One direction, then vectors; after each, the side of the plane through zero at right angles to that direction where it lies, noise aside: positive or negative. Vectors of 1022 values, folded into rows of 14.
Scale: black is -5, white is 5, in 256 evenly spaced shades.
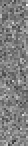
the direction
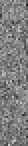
negative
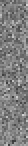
positive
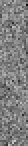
negative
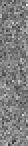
positive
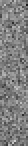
negative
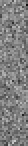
negative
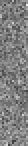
positive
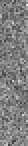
positive
